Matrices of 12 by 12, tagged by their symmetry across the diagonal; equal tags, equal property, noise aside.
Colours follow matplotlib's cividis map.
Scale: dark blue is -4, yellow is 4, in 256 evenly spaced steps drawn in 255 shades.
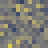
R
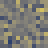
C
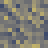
C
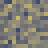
R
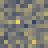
R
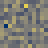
C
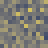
R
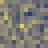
R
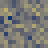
R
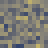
R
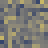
C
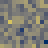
R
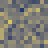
C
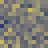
R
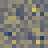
C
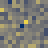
C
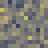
C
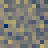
R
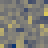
C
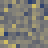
C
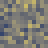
C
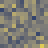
R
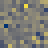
C
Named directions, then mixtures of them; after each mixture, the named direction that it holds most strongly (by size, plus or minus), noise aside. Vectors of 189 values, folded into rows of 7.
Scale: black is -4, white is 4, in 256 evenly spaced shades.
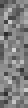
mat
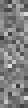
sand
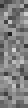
mat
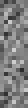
mat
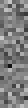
sand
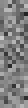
sand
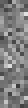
sand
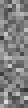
sand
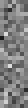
sand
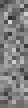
mat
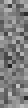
sand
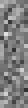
mat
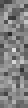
mat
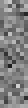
sand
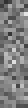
sand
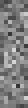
sand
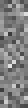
sand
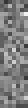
sand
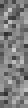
mat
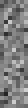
mat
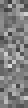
sand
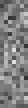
mat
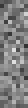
mat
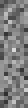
mat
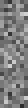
sand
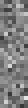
sand
